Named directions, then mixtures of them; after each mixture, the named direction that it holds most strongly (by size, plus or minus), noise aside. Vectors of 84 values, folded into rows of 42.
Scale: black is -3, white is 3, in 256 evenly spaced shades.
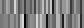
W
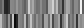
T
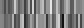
W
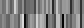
W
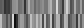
T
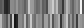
T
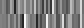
W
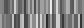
W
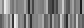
T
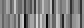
W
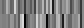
W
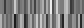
W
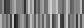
T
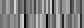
W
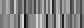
W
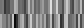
T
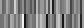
W
